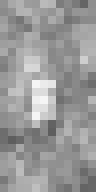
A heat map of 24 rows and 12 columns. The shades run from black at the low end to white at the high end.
No regular stripes run through it. The centre is the ninth with the highest average. No row or column stands out. The field is mottled with small blotches. In the centre lies a patch that is higher than the rest.
